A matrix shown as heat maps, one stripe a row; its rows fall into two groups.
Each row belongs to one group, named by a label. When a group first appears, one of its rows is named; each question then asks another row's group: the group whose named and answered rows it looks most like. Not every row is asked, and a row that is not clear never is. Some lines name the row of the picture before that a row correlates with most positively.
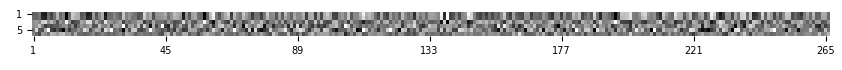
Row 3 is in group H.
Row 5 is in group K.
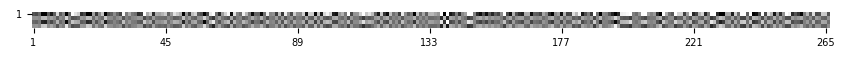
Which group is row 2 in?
H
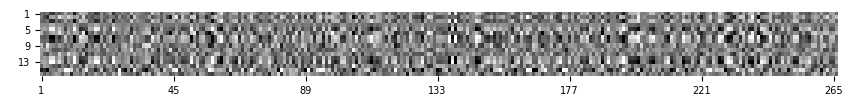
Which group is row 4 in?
H
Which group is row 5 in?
H
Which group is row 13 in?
H
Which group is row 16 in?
K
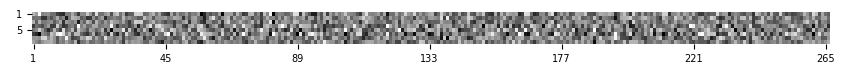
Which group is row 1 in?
K
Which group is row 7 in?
H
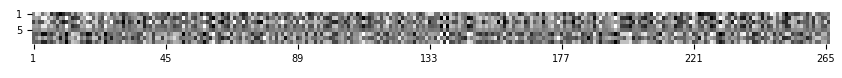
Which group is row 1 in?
K
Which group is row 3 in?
K
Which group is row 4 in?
H
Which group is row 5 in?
H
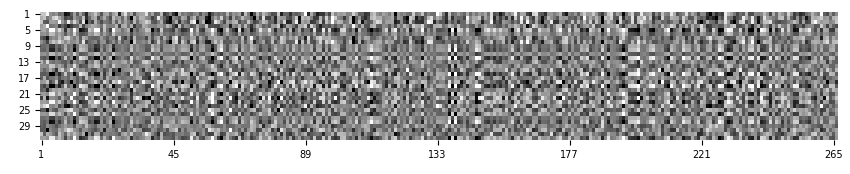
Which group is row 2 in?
K
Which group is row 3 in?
K
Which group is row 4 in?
K
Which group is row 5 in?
H
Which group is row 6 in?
H
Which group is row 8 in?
K
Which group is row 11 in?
H
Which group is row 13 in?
K
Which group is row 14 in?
H
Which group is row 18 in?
K
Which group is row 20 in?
K
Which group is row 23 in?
H
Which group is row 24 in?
K
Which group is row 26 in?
H
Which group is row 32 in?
H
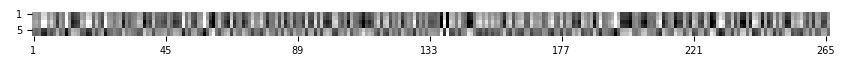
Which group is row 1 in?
H
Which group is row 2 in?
H
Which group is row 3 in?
H
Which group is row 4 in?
H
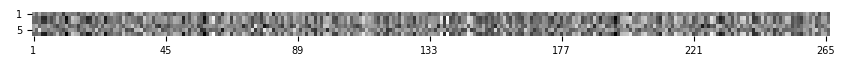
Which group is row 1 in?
K
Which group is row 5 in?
K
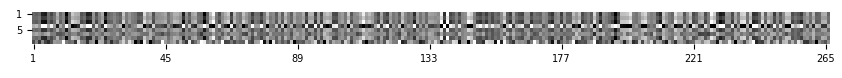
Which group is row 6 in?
K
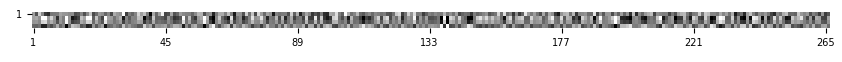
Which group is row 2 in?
H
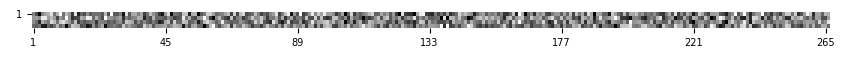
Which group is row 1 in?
K
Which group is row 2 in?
H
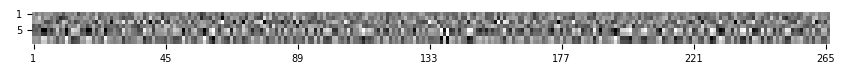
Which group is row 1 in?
K
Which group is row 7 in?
H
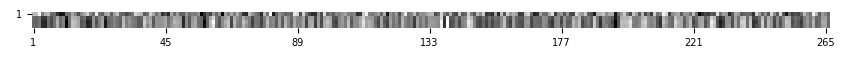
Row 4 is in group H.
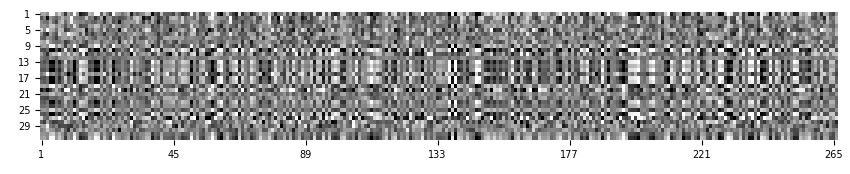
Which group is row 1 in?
H
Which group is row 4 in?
H
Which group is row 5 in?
K
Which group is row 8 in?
K
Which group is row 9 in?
H
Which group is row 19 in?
H
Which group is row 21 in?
H
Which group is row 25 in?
H
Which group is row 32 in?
H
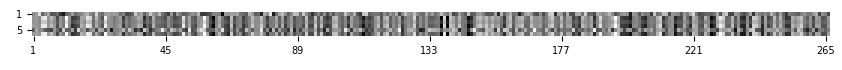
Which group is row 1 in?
K
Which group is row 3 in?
H
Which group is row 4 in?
H
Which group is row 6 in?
H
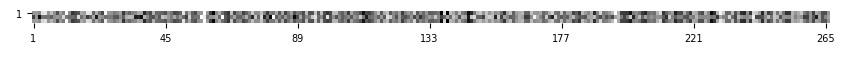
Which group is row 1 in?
H
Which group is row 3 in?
H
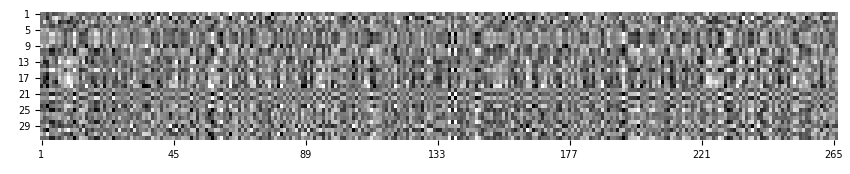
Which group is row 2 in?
K
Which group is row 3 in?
K
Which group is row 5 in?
K
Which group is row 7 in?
H
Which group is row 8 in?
H
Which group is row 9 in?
K
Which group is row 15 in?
H
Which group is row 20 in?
H
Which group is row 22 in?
H
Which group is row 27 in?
K
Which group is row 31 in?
K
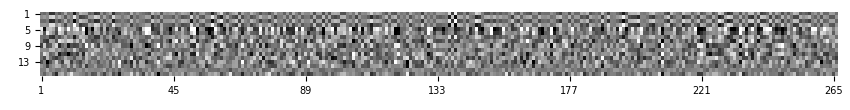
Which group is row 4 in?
H
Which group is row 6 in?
K
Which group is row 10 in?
H
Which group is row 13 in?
K
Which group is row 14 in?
K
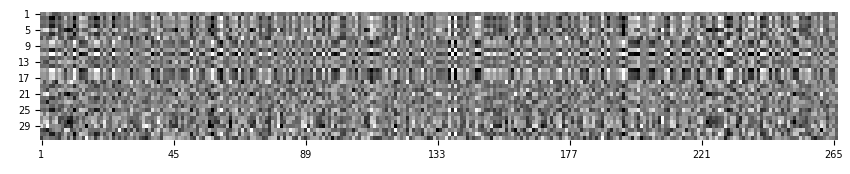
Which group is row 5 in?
K
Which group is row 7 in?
K
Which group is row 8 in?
H
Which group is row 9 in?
H
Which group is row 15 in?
H
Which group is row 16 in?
H
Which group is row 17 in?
H
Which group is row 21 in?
K
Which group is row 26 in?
K
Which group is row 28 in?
K
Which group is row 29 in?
K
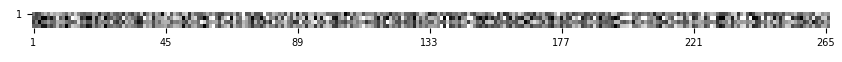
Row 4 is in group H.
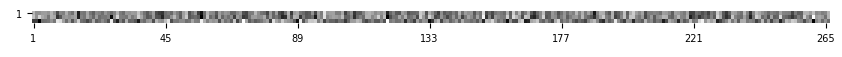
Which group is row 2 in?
K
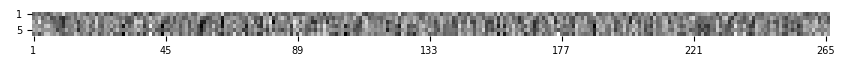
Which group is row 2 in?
K
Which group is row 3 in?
K
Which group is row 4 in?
K
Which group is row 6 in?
K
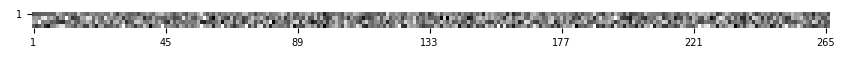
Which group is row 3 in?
K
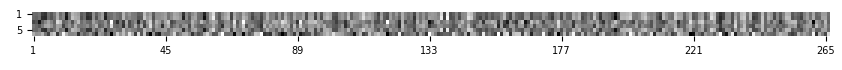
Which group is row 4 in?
K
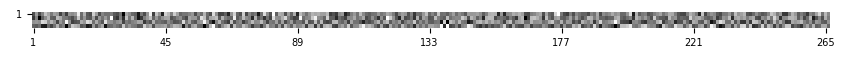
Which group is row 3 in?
H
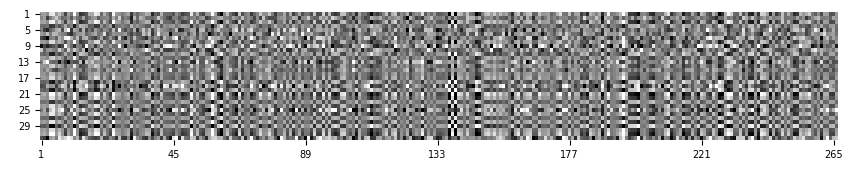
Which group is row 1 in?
H
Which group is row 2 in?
K
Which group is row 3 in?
H
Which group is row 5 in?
K
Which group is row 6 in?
K
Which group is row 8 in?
H
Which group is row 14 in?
H
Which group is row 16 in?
H
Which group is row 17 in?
H
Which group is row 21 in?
H
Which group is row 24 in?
H
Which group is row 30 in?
H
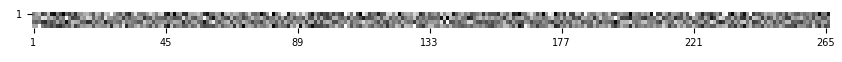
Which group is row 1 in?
K
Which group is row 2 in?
H
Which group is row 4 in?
K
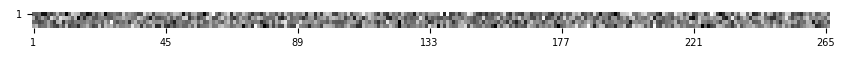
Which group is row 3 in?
K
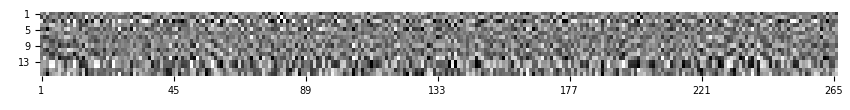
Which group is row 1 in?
K
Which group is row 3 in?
K
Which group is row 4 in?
H
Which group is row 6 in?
K
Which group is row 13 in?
H
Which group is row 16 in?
K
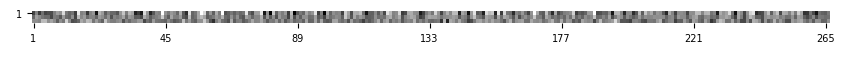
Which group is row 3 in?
H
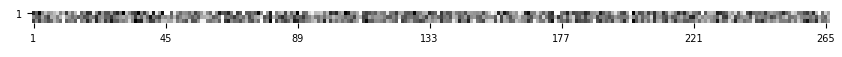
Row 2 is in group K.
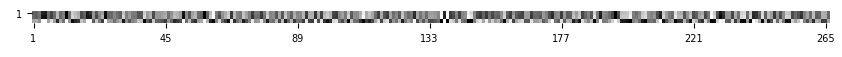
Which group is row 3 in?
H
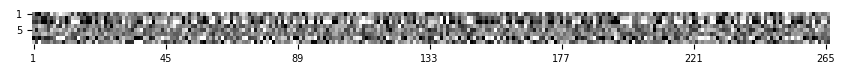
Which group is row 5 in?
K
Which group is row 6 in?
H
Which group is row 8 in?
K
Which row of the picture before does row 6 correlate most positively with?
3
